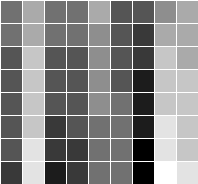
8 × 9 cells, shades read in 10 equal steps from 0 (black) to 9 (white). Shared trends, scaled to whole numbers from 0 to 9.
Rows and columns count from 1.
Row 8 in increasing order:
0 1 2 2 4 4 8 8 9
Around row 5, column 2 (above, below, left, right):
7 7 3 3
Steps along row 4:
up down same up down down up same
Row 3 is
3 7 3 3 5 3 2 7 6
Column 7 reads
3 2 2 1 1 1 0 0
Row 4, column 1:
3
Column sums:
25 56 22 24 38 28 10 57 54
